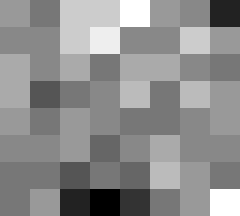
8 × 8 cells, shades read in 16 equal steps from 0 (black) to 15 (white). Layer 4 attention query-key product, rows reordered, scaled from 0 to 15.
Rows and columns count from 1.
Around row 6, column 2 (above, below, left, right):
7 7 8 9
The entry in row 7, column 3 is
5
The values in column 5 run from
3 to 15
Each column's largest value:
10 9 12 14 15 11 12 15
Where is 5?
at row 4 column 2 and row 7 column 3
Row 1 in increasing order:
2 7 8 9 9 12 12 15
